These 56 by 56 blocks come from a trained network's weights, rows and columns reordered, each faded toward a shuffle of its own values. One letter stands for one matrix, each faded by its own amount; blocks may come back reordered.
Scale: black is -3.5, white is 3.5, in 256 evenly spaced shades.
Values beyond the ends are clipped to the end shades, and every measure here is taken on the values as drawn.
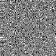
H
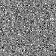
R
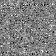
R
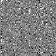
H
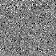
R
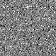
R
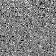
R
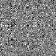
H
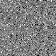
R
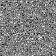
R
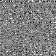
R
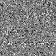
R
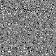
R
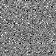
R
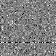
H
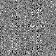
H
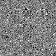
R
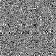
R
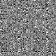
H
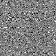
R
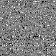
R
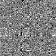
H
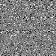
R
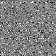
R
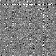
H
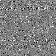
R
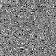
R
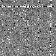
H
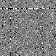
H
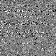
R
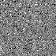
R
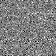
R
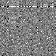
H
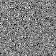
R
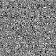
R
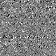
R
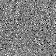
R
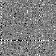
H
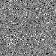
R
